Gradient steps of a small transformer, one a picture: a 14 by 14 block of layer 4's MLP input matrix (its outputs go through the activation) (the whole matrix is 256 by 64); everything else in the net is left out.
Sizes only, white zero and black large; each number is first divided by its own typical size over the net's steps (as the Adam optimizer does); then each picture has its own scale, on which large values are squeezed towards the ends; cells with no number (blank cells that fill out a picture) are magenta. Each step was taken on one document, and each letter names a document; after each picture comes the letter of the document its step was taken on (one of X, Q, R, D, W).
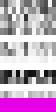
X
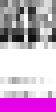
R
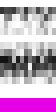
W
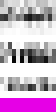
W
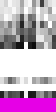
R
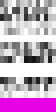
W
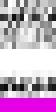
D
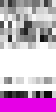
R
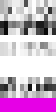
X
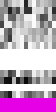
X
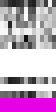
R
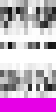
W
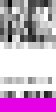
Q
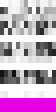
X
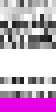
D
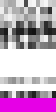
R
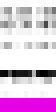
X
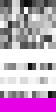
Q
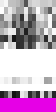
R
